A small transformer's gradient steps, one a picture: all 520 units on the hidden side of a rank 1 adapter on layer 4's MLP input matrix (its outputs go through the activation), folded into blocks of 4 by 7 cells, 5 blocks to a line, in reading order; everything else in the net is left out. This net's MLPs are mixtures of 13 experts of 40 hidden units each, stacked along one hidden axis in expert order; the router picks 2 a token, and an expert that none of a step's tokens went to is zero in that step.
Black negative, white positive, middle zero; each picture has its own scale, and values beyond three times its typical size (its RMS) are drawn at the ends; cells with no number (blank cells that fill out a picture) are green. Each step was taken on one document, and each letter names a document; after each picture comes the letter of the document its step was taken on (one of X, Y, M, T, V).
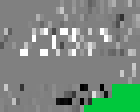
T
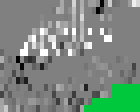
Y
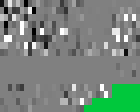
T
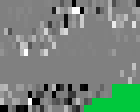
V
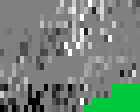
V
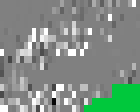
Y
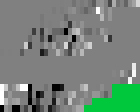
Y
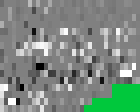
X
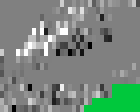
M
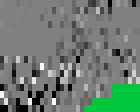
X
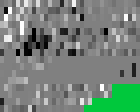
T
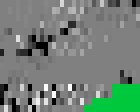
Y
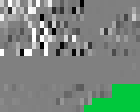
T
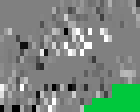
V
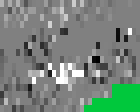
X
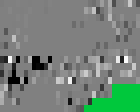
X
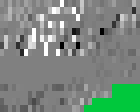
T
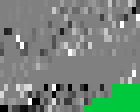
V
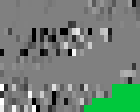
Y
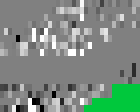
V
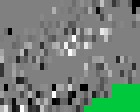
Y
